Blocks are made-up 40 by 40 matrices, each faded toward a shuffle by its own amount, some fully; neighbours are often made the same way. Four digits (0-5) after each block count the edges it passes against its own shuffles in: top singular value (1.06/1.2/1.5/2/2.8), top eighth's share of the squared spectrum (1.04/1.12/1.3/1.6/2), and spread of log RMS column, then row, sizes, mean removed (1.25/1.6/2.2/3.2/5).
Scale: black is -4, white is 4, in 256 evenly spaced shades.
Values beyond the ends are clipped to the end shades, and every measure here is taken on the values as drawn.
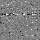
3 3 0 2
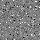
0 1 0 0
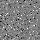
1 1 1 0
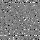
3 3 0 2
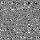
3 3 0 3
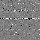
3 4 0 2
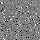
0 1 0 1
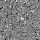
0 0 0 0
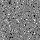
1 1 0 0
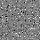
2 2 1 0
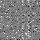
3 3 1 1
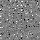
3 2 1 1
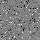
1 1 0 0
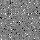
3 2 0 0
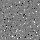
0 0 0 0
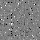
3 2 0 0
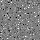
2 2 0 0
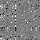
4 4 2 1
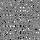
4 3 1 1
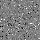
0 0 0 1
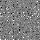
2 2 1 1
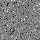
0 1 0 0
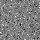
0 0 0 0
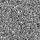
0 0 0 0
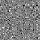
3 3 1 2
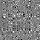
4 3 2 1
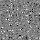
2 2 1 1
